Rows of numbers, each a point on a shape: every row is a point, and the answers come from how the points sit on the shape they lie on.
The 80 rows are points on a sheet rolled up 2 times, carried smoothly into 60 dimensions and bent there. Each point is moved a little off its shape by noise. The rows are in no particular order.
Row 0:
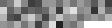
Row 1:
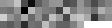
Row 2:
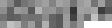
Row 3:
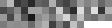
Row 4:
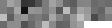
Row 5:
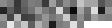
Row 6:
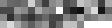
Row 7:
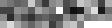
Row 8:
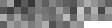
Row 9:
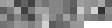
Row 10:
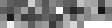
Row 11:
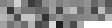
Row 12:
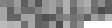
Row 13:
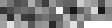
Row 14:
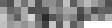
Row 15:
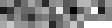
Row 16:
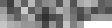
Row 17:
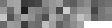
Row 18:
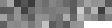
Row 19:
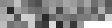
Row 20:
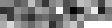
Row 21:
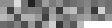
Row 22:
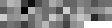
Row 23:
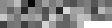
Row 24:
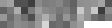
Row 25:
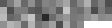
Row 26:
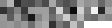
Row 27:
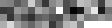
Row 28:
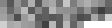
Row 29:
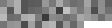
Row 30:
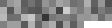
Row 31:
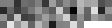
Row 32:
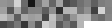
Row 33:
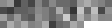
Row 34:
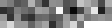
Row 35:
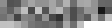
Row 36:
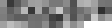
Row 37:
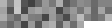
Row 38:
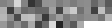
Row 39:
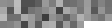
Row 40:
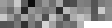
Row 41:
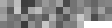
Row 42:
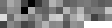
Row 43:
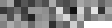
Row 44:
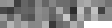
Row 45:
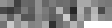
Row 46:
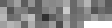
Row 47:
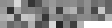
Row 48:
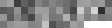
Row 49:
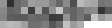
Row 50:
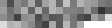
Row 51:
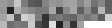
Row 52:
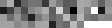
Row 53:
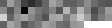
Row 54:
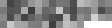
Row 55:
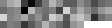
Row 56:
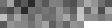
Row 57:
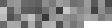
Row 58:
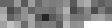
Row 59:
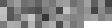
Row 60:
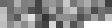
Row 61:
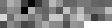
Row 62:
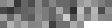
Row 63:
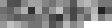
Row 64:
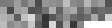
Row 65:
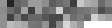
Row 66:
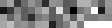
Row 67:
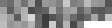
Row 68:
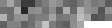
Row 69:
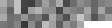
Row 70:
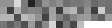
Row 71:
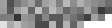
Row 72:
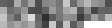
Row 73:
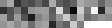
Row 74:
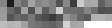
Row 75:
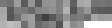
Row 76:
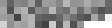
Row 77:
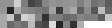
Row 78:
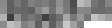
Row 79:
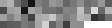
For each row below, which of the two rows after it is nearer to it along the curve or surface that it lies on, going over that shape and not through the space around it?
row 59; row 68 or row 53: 53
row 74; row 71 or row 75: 71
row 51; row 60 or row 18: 60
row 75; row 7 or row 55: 55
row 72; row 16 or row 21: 16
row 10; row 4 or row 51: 51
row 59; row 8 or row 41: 41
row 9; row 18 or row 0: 18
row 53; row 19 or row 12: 12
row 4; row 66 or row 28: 28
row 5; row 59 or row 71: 71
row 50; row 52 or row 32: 32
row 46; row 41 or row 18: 41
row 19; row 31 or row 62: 62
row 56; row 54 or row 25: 54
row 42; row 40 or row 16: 40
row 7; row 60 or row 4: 60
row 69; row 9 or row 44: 9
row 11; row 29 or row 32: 32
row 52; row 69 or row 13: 13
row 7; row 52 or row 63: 52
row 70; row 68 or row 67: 67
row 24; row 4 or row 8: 8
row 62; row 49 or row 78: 49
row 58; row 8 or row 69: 69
